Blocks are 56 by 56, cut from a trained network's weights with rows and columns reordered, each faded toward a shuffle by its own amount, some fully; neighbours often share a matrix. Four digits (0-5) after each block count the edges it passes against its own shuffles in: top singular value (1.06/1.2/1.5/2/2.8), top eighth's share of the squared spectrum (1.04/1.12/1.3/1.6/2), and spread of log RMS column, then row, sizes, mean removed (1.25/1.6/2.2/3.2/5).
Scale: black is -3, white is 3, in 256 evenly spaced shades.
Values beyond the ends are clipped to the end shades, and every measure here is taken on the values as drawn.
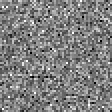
0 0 0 0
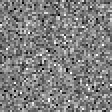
0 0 0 0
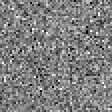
0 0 0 0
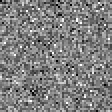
1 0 0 0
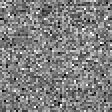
0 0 0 0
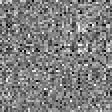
3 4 2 2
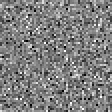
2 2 0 0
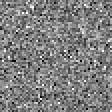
0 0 0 0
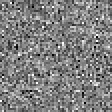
2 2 1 1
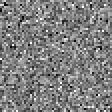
1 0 0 0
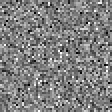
2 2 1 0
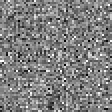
3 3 1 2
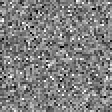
0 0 0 0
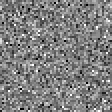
0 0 0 0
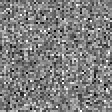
2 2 0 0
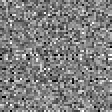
3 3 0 2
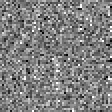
2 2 1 0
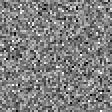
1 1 0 0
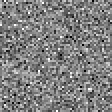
0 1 0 0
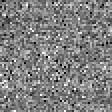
1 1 0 0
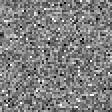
1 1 0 0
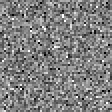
1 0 0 0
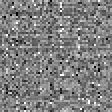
2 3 2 0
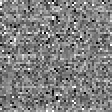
2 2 2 0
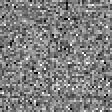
1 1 0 0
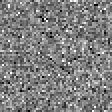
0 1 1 0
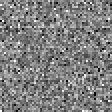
1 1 0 0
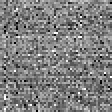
3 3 2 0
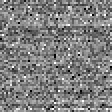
3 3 1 1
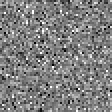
1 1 0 0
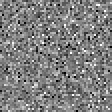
0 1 0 0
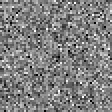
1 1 0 0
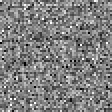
2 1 0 0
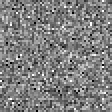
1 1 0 0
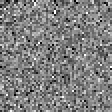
1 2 1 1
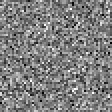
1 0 0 0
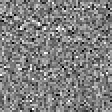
2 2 0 1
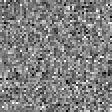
2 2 0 1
